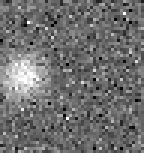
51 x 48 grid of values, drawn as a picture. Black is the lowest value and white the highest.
Stripes: none. Ninth with the highest average: middle left. Bumps: one, in the middle left.
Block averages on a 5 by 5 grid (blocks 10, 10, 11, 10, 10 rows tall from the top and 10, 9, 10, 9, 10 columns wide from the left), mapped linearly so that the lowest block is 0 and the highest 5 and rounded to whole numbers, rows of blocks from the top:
00000 / 11000 / 53000 / 11000 / 00000
